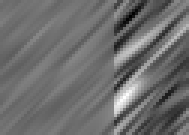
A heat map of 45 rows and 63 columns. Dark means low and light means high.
The halves do not mirror each other. Streaks slant up to the right. No lone cell stands out from its neighbours. The left part is calmer, up to a seam about 60% of the way across.
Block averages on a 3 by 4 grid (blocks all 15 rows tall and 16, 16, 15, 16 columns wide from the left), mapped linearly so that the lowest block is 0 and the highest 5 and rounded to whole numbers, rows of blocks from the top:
3313 / 3341 / 3350
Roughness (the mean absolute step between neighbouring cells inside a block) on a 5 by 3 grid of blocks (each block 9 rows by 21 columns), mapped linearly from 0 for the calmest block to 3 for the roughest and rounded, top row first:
0 1 2
0 1 3
0 1 2
0 1 2
0 1 2
